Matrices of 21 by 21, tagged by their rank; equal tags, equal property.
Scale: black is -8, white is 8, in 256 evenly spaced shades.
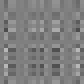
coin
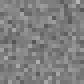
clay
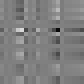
coin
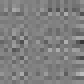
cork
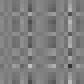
coin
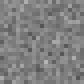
clay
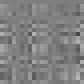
cork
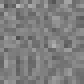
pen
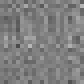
pen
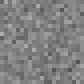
clay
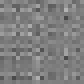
pen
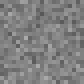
clay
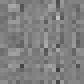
pen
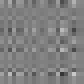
coin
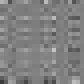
cork
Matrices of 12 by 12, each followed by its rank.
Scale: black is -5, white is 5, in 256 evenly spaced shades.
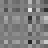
one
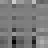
one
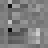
two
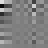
one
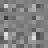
two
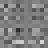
two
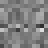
two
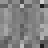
two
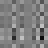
one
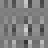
one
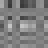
one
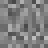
two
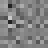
two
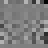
two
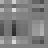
one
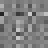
two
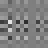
one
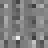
two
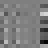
one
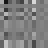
one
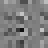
two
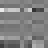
one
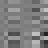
one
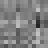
two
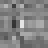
two
